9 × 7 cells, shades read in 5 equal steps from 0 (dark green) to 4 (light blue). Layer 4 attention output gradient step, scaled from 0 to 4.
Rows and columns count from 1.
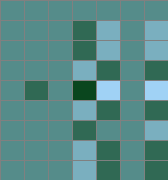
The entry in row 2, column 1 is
2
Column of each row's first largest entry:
1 5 5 4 5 4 7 4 4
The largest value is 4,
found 2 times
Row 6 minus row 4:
0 0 0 0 0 0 0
